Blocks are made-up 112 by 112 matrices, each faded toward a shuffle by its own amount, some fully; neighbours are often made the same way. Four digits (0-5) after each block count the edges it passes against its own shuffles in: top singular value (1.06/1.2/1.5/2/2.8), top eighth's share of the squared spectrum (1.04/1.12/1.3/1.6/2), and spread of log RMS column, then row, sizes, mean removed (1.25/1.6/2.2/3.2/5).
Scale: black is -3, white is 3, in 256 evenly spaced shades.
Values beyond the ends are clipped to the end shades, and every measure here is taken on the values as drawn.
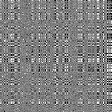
5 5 4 4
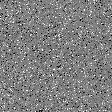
0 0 0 0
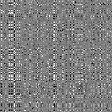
5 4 4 3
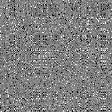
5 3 2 2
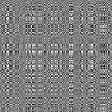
5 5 5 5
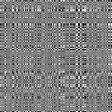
5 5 5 5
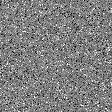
0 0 0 0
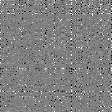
5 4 3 3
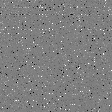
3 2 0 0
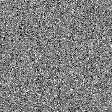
0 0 1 0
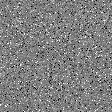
0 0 0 0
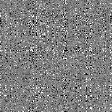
2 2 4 3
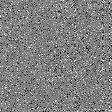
2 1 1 0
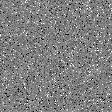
2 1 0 0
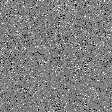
2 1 1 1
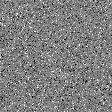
1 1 0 0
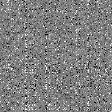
3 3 3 2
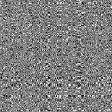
5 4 3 3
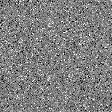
3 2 0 0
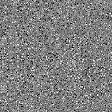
4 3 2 1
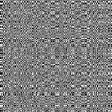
5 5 4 4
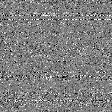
2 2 0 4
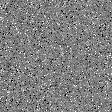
0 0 0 0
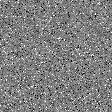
0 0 0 0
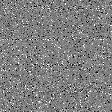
3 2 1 2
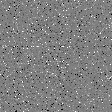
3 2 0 0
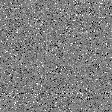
1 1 0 1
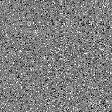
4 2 1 1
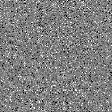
4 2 2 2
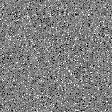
3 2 1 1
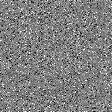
3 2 0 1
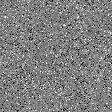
3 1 0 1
